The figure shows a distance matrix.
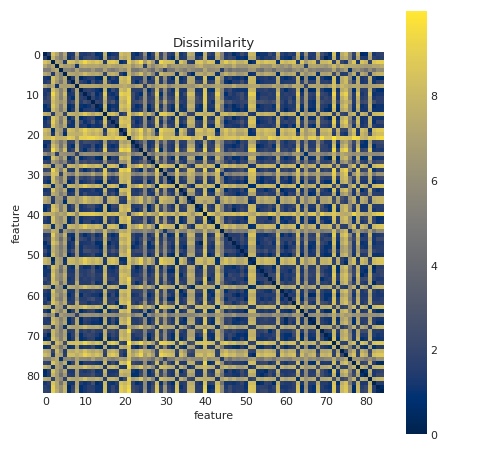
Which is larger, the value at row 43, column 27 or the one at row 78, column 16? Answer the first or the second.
the second
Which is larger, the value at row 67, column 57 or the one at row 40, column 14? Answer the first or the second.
the second
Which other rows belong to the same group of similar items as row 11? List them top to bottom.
0, 1, 6, 7, 9, 10, 12, 13, 14, 16, 17, 18, 22, 23, 24, 26, 27, 29, 31, 32, 34, 35, 38, 39, 41, 42, 45, 46, 47, 48, 49, 50, 53, 54, 55, 56, 57, 59, 60, 61, 62, 64, 66, 67, 69, 70, 71, 73, 77, 79, 80, 82, 83, 84
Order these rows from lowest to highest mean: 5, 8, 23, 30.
23, 5, 30, 8
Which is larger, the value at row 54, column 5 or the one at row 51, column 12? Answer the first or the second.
the second
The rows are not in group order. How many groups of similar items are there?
5
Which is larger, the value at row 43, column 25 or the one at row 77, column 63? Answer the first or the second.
the second
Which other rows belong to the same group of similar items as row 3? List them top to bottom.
8, 25, 65
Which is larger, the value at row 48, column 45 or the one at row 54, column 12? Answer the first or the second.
the second
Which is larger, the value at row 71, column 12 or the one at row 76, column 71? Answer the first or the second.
the second
